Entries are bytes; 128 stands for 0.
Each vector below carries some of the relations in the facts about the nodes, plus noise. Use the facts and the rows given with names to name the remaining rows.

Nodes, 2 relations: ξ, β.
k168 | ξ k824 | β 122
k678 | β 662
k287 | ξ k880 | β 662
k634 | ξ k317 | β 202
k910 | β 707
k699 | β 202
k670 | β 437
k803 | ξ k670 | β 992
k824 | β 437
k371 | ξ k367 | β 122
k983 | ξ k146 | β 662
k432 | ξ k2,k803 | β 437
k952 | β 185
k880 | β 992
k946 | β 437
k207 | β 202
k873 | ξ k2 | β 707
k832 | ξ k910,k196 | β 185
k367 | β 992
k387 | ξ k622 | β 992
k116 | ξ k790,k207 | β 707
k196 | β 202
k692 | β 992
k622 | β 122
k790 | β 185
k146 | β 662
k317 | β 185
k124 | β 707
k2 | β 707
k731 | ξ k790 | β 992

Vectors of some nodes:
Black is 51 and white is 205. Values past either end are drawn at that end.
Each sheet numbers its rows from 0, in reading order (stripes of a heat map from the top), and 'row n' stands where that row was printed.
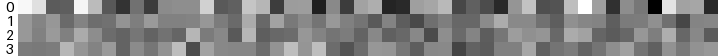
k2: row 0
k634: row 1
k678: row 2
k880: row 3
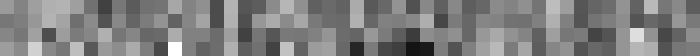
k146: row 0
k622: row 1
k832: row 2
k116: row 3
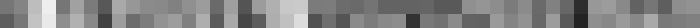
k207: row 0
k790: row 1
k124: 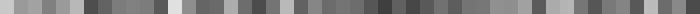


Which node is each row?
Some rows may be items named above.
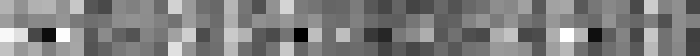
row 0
k910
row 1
k699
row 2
k873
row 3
k124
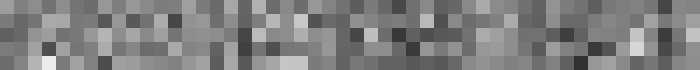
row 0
k634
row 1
k824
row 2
k731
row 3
k832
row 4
k207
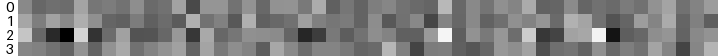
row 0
k946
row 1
k678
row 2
k432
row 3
k387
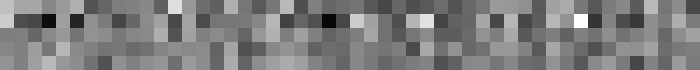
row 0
k124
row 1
k803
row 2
k692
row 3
k952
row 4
k196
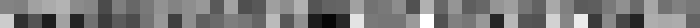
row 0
k317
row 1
k670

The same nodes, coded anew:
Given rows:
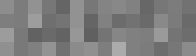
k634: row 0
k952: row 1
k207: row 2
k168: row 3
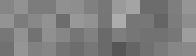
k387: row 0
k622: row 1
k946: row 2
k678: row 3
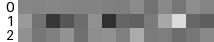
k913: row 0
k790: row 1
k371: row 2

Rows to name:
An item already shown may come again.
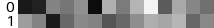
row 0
k803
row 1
k731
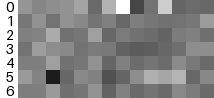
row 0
k2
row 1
k946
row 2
k317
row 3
k146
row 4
k952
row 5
k731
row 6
k952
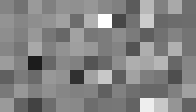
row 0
k124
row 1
k2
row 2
k196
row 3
k910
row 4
k731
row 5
k432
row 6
k824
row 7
k116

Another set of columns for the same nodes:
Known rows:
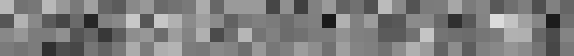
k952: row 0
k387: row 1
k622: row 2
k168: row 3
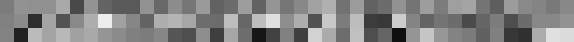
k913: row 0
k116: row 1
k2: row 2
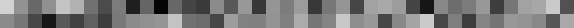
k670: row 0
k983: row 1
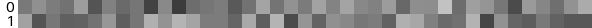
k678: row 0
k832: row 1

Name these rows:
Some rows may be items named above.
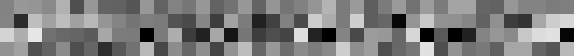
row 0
k913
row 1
k2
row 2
k803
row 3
k146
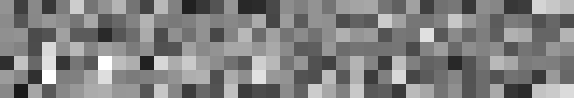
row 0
k432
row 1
k317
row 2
k146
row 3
k207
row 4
k731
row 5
k790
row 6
k873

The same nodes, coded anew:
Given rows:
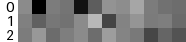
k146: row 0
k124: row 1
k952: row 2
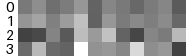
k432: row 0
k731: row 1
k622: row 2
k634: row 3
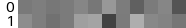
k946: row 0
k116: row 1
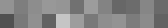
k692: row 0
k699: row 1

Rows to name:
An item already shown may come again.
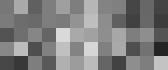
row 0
k790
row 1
k832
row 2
k207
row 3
k317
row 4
k622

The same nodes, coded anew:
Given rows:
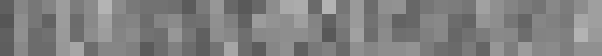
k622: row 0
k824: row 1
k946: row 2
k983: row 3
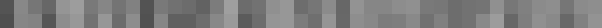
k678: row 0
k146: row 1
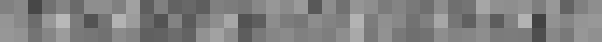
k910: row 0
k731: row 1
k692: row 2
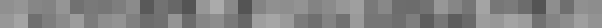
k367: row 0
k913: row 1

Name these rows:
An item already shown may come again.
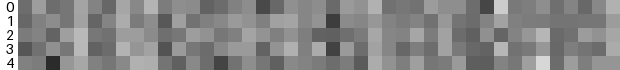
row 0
k207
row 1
k317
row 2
k832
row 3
k790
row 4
k116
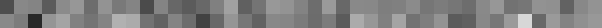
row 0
k146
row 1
k116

